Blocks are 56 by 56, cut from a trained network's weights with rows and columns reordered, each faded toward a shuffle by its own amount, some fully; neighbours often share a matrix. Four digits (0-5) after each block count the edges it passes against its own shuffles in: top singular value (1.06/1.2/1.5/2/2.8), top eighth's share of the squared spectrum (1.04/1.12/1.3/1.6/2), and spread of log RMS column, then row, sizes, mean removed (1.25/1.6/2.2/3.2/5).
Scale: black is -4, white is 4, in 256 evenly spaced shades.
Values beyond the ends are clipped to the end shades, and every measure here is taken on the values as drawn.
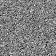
0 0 0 0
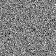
1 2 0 1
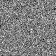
0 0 0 0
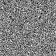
0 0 0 0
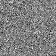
0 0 0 0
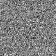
3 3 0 2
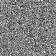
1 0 0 0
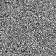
2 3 0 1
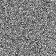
0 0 0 0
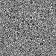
0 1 0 0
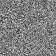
0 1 0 0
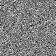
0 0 0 0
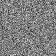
1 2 0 0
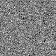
2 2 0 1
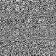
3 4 1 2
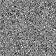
2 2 0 1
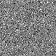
2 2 0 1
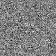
3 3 0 1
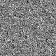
1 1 0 0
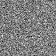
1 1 0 0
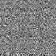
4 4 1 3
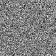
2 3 1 1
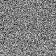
2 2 1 0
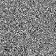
2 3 1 1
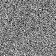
0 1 0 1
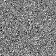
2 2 0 0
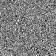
2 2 0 1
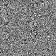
2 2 1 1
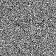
1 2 0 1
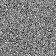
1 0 0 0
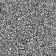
1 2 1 0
